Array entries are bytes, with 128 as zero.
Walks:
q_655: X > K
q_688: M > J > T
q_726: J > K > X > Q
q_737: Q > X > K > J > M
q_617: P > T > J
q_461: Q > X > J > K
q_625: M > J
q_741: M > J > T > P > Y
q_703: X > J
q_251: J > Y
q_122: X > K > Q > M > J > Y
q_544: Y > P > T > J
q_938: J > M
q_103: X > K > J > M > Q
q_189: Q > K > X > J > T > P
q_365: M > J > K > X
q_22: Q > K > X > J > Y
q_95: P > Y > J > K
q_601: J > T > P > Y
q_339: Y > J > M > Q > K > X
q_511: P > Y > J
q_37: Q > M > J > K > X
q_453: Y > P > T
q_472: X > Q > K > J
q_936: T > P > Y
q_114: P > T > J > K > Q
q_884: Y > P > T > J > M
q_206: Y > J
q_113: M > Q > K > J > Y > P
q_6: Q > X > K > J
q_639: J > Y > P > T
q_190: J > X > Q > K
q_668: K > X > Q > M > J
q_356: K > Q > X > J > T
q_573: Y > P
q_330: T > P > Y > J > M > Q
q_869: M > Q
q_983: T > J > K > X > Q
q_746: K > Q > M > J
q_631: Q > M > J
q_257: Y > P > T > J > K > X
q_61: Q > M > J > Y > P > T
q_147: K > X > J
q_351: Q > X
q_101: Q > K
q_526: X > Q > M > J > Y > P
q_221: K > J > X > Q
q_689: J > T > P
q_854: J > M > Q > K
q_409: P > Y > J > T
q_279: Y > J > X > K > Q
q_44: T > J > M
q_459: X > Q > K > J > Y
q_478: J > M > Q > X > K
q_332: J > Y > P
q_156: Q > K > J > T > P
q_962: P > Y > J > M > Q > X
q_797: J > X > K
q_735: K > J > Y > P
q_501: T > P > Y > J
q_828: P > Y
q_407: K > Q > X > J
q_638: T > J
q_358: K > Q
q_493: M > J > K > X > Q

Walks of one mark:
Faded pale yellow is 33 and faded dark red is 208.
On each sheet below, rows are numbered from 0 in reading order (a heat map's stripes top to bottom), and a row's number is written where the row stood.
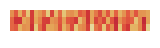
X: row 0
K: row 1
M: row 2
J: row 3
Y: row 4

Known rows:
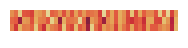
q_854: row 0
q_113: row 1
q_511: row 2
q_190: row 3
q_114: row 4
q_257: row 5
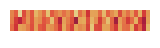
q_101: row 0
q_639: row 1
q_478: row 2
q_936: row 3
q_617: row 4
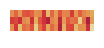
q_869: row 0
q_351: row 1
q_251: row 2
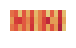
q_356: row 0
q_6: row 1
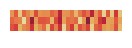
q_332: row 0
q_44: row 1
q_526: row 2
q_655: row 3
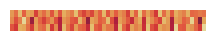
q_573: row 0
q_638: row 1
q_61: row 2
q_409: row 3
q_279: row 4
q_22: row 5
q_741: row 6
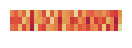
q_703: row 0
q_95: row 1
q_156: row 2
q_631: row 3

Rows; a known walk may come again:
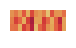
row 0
q_617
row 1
q_453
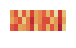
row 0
q_95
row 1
q_147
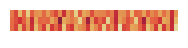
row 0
q_221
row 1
q_330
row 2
q_735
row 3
q_938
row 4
q_601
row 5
q_668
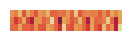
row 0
q_689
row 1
q_741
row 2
q_639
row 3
q_206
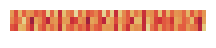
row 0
q_828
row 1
q_461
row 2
q_189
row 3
q_797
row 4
q_339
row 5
q_114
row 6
q_409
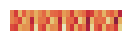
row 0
q_459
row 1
q_122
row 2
q_962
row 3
q_526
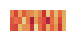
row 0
q_251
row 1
q_726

